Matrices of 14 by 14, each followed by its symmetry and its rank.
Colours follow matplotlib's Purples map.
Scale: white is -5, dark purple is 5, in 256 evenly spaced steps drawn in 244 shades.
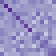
symmetric, full rank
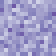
neither, full rank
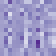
neither, rank three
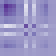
symmetric, rank one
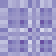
symmetric, rank one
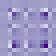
symmetric, rank one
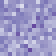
neither, full rank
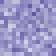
neither, full rank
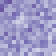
symmetric, full rank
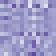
neither, rank three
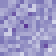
symmetric, full rank
